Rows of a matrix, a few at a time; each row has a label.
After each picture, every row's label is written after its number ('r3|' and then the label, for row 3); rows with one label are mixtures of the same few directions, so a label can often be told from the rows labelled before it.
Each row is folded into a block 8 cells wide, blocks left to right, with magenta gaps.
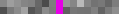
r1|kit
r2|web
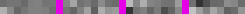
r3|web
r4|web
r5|web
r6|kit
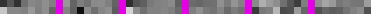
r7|web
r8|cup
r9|web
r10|web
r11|kit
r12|kit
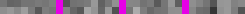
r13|kit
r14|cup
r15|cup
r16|kit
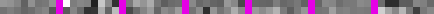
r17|kit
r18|cup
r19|kit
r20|cup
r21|kit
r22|cup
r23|kit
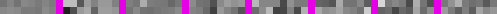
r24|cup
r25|web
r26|web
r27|kit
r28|cup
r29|kit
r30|cup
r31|web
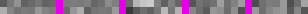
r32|web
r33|cup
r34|kit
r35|cup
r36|cup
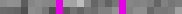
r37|kit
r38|web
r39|cup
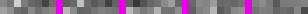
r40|web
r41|web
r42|kit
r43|kit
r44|kit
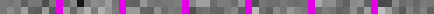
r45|kit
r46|web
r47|web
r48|kit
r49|web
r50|cup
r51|web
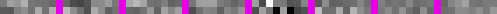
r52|kit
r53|kit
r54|web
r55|kit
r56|web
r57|web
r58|kit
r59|kit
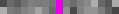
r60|web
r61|cup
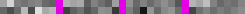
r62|web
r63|kit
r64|cup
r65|web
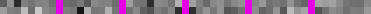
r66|web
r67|cup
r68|kit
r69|web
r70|web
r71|web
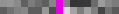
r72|kit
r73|kit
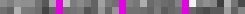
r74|cup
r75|cup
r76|web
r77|cup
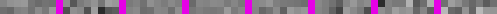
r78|kit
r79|web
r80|kit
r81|kit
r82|web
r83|kit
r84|cup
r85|web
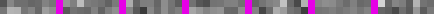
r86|cup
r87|web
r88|cup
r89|kit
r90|cup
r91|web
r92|cup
